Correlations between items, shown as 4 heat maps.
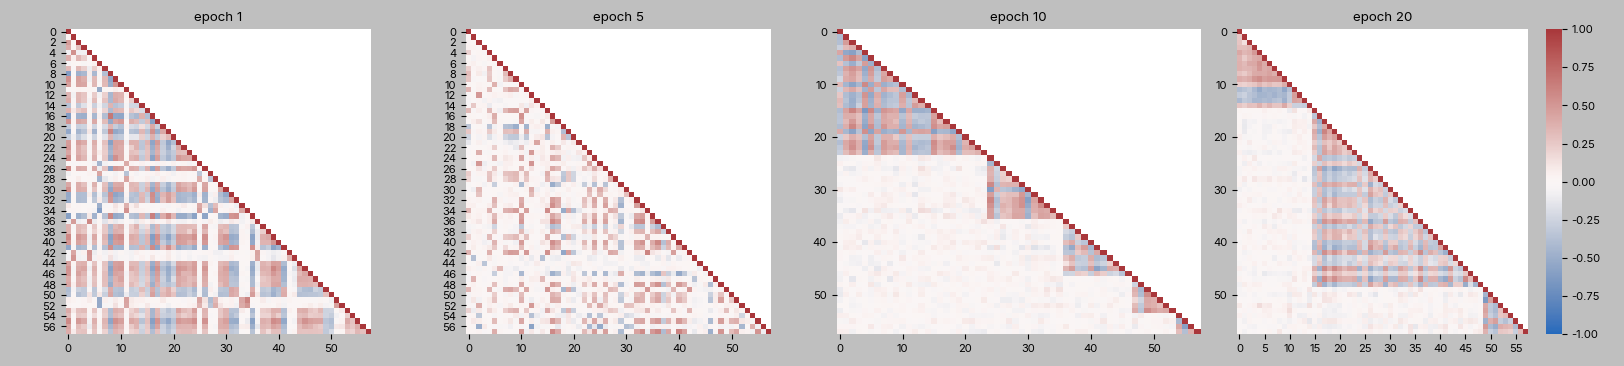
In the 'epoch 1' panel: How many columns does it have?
58
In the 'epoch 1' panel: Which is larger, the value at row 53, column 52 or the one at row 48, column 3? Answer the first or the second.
the second
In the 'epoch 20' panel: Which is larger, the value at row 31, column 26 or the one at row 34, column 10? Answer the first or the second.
the first
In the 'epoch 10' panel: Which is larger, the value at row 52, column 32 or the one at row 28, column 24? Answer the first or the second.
the second
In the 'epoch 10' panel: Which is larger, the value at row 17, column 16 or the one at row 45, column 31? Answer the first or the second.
the first
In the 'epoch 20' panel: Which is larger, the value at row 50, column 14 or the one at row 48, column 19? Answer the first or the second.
the first
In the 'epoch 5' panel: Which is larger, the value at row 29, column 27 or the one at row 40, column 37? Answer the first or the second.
the first
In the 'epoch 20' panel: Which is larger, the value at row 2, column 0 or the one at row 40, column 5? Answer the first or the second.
the first
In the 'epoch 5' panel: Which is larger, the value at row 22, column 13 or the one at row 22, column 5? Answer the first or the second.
the second
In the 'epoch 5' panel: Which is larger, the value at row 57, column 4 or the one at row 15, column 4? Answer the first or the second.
the second
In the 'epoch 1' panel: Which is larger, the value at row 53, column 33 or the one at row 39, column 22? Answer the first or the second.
the second
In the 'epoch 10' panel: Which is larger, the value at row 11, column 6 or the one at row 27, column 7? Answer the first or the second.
the second
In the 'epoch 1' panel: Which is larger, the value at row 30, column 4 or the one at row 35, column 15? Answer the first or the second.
the first
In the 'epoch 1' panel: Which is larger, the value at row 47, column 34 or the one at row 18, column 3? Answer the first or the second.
the first
